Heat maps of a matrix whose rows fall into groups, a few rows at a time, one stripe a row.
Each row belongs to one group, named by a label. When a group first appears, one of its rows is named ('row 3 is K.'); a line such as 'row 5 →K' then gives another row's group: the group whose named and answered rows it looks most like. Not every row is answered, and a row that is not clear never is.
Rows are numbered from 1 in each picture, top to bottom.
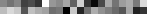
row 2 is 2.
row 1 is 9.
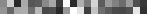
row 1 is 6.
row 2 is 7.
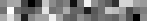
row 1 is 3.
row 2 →9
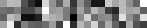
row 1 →9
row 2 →3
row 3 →3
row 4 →6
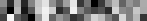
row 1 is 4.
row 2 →4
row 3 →3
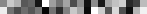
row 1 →9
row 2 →7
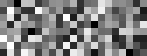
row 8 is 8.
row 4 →4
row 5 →3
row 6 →2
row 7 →6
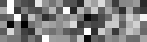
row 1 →3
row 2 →6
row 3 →4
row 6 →9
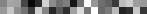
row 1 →3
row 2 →7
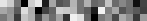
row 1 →2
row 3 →8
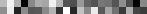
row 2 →6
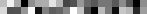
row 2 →8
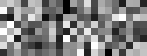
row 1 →2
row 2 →2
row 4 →6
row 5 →2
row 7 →7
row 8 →7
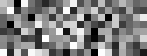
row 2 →6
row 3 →7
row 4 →4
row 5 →8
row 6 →9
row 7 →8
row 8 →2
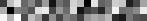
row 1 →7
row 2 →4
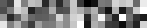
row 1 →4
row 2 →7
